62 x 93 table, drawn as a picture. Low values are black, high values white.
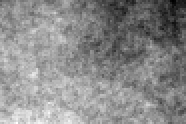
No single row or column stands out from its neighbours. No lone cell stands out from its neighbours. The field is mottled with small blotches. The bottom left is the ninth with the highest average. The field climbs toward the bottom left. The top right is the ninth with the lowest average. Neither half mirrors the other.
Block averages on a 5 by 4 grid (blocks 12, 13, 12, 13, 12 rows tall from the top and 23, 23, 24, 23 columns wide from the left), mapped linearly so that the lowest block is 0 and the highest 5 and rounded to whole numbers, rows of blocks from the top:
3 3 1 0 / 4 3 1 1 / 4 3 2 2 / 4 4 3 2 / 5 5 4 3
